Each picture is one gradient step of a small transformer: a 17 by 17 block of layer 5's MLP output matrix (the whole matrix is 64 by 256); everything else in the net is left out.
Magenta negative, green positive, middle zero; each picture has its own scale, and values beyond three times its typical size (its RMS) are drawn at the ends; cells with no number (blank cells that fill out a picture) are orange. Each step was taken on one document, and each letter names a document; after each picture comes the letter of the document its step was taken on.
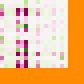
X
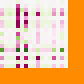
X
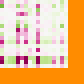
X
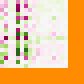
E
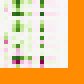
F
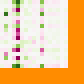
F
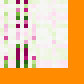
E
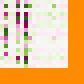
E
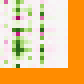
F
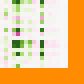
F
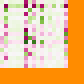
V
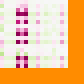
X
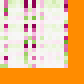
V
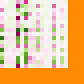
X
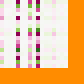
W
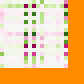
V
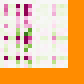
E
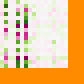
E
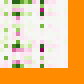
F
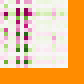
E
